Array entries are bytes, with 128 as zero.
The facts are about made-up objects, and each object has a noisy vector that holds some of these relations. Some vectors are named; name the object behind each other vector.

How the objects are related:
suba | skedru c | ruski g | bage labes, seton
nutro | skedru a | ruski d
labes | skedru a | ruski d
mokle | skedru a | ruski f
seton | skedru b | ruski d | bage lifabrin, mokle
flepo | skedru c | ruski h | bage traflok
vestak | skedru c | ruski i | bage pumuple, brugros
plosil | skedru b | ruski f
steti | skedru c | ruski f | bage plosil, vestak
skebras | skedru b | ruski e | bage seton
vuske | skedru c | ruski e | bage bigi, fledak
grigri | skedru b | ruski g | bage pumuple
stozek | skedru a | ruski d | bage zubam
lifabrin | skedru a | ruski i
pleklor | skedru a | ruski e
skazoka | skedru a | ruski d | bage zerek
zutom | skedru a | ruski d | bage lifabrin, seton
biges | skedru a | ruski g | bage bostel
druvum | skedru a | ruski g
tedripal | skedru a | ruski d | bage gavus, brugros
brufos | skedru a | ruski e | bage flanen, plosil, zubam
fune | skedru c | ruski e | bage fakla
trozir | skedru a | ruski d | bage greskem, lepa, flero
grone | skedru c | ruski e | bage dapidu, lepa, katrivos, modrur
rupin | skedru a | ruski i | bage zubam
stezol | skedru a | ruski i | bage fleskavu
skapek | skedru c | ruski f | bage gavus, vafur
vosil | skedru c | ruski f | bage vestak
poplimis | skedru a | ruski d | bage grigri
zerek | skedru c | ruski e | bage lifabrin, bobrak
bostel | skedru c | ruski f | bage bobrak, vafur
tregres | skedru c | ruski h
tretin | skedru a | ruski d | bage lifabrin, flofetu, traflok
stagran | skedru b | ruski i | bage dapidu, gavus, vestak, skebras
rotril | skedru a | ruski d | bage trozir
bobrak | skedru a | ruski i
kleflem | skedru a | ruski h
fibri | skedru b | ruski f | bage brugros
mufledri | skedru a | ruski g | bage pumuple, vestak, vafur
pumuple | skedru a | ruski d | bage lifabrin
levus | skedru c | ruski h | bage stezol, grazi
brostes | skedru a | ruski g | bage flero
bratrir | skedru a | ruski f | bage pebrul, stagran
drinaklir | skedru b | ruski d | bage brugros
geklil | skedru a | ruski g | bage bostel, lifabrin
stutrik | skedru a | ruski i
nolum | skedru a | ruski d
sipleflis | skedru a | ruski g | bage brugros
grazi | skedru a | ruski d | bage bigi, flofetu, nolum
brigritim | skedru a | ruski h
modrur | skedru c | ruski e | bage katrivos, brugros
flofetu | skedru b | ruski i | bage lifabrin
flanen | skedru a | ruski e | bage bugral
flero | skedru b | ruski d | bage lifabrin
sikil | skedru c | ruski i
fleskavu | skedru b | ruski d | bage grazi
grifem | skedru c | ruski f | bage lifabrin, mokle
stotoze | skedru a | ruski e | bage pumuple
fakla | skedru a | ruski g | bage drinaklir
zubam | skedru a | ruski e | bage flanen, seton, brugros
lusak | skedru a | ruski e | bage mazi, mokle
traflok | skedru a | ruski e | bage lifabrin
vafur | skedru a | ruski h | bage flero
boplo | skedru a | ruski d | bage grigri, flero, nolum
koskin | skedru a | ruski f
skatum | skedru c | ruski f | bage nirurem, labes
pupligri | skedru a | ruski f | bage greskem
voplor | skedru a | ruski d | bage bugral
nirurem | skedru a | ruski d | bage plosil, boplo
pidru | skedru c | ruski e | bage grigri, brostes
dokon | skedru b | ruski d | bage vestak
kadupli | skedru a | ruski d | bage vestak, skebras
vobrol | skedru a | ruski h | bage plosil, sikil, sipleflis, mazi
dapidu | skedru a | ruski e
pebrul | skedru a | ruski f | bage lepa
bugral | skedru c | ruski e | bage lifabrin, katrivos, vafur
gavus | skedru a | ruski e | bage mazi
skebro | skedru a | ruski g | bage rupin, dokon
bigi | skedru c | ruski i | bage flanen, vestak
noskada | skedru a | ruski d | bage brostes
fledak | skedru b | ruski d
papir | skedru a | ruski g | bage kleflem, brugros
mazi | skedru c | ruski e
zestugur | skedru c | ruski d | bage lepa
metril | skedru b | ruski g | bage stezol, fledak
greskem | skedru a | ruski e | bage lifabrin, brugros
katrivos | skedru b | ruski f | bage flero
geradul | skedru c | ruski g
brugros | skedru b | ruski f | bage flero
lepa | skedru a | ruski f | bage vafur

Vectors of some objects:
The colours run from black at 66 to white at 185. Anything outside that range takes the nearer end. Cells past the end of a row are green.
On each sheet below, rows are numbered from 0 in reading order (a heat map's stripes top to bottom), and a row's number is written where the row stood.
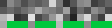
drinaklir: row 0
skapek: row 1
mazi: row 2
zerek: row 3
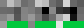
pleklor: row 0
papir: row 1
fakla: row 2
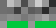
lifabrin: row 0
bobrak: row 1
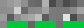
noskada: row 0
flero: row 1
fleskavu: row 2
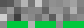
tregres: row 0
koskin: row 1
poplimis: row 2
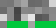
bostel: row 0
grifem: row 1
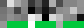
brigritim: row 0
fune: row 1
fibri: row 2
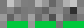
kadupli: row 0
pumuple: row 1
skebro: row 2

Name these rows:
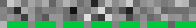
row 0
mokle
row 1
brostes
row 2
sipleflis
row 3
pidru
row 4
druvum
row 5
stotoze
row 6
tretin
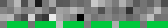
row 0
stagran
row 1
suba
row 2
plosil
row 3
stozek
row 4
dapidu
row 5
flofetu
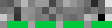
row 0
bigi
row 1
labes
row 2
brufos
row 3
vuske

